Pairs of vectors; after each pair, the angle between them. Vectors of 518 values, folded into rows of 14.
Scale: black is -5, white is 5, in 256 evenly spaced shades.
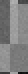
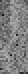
partly aligned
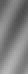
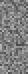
orthogonal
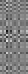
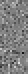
orthogonal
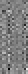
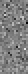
orthogonal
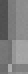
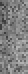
partly aligned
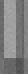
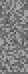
orthogonal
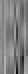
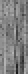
nearly parallel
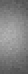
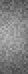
nearly parallel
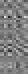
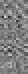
nearly parallel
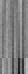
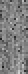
partly opposed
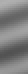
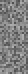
orthogonal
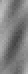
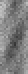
nearly parallel
